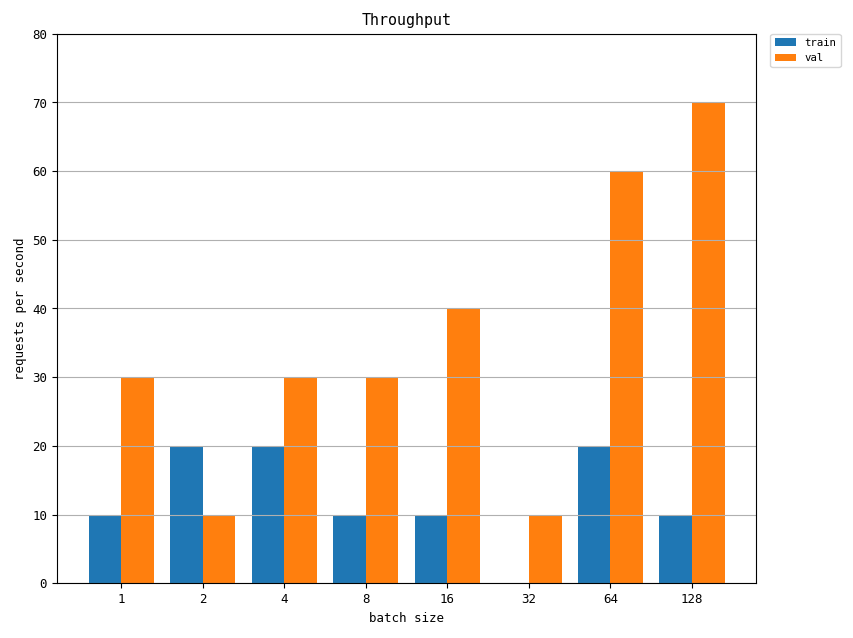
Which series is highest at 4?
val
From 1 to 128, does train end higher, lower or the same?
the same
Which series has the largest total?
val
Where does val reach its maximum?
128
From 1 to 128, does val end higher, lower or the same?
higher
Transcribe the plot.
Title: Throughput
x-axis: batch size, ticks 1 2 4 8 16 32 64 128
y-axis: requests per second, ticks 0 10 20 30 40 50 60 70 80
Legend: train, val
Values:
train: 10 20 20 10 10 0 20 10
val: 30 10 30 30 40 10 60 70
